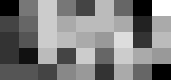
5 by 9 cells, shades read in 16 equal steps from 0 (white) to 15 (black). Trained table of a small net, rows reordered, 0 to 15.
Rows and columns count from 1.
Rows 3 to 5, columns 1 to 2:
12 10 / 12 14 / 10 10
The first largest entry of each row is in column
1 8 1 2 9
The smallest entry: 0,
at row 1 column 9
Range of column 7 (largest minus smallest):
7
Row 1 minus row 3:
3 -2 0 4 6 -2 7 3 -4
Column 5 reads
11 4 5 3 6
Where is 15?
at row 1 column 1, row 1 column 8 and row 5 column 9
